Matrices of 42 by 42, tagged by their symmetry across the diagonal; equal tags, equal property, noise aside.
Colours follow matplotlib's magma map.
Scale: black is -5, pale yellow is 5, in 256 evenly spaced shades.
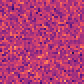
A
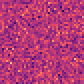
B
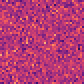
A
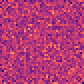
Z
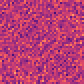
Z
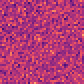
Z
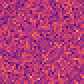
Z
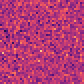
A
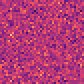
B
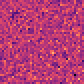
Z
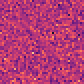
B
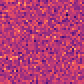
A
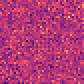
B
